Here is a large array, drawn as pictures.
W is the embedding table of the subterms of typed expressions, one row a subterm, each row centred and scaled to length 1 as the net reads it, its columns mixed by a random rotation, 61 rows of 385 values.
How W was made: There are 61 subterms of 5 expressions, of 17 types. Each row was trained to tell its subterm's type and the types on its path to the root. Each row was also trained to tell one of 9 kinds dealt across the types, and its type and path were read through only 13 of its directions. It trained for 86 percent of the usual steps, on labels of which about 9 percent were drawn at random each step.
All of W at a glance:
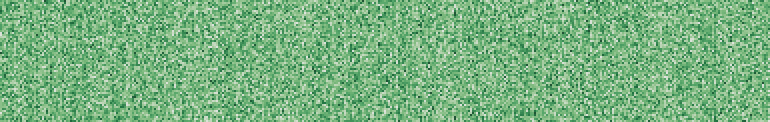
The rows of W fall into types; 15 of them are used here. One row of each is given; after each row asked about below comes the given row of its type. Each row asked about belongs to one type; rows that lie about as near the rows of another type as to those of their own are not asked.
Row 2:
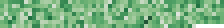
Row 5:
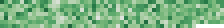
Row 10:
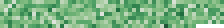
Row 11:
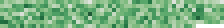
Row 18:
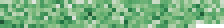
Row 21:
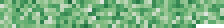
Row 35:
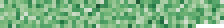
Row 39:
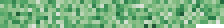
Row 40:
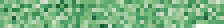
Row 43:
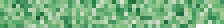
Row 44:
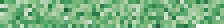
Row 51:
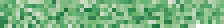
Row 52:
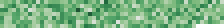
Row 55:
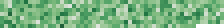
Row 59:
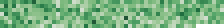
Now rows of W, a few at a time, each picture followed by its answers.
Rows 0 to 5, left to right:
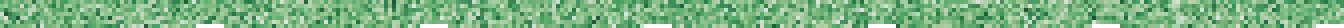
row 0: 59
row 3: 43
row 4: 43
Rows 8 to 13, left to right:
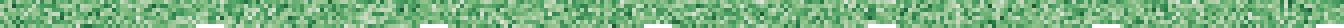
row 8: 59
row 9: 52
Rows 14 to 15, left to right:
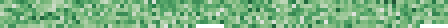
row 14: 2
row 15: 55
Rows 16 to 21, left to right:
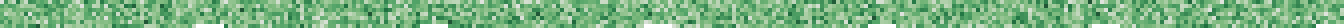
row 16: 18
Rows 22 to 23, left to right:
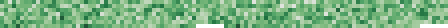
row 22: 59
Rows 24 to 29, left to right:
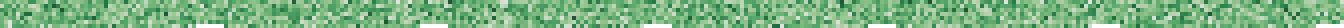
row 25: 40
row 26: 5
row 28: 35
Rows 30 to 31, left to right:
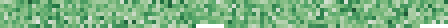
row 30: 55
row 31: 10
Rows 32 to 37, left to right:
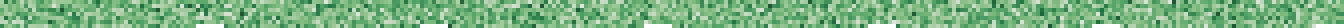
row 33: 2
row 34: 43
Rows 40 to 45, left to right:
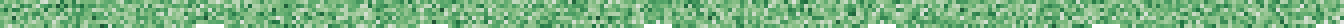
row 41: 44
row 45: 35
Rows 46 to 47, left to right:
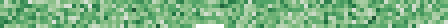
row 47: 35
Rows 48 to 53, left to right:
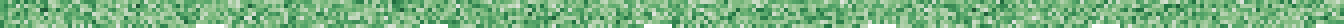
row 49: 2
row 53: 40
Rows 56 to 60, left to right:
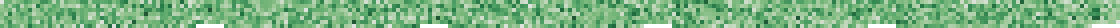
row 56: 55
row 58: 18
